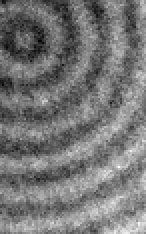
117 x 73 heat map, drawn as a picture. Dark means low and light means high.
The texture is blotchy. The histogram is bell-shaped. Rings spread out from the top left. Values rise toward the bottom right. The ninth with the highest average is the bottom right.
